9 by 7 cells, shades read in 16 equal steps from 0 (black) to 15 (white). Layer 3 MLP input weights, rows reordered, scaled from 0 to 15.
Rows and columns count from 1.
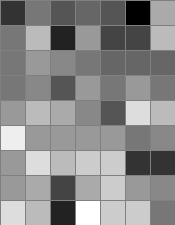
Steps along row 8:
up down up up down down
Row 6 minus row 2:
7 -2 7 0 5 3 -3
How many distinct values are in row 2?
5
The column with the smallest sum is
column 3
